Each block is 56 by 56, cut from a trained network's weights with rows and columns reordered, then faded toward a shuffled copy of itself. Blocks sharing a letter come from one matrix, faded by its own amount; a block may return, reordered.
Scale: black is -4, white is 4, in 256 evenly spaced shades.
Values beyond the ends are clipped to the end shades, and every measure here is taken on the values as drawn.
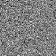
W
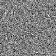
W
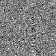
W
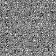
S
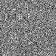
W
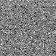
S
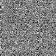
S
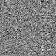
W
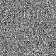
W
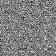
S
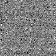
S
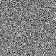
W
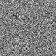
W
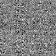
S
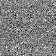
S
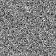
W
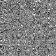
S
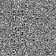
S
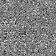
S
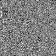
W
